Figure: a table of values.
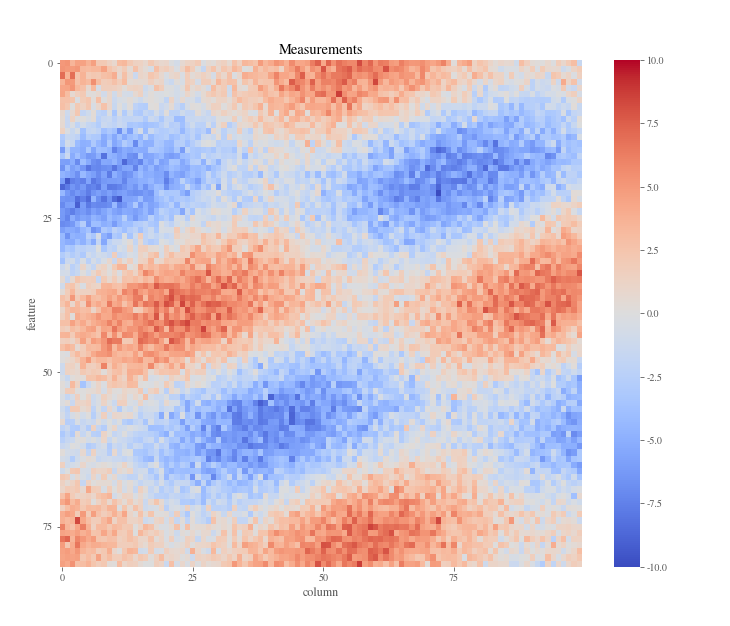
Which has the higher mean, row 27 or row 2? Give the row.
2
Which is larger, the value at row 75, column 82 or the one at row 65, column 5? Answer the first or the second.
the first
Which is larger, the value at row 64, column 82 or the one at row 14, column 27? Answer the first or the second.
the first
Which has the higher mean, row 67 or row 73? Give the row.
73
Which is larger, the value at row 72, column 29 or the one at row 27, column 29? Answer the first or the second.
the second
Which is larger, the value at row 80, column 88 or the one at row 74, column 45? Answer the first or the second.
the second
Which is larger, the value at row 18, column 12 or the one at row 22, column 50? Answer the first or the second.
the second
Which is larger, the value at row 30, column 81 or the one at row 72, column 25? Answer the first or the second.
the first
